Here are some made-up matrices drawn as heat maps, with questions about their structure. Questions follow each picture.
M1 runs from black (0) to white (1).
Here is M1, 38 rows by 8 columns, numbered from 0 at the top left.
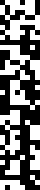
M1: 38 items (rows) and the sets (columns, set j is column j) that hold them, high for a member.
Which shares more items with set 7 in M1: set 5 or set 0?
set 0
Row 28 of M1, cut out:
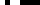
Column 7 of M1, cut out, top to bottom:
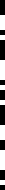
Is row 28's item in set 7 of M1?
no
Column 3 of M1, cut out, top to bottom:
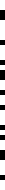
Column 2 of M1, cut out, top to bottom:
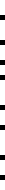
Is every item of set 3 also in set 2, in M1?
yes
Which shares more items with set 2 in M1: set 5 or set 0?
set 0
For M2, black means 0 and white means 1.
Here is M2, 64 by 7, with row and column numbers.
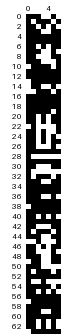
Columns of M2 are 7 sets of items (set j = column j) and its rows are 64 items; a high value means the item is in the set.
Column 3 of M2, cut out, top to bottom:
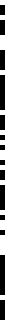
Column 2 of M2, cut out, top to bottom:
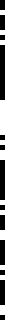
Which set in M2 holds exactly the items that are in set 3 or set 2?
4
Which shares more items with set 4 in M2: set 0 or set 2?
set 2
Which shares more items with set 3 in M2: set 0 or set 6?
set 6
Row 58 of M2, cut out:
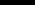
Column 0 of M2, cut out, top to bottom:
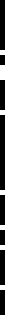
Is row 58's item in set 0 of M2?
no
